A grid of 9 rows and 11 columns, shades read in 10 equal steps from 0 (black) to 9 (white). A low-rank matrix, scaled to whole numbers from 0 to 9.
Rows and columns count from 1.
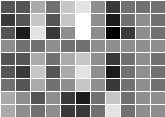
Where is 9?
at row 2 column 6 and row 3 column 6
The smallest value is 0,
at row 3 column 8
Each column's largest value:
6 5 8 5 7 9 5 8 5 5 5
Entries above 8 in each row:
0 1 1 0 0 0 0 0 0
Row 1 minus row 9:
-3 -2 2 -1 5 6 1 -6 0 -1 -1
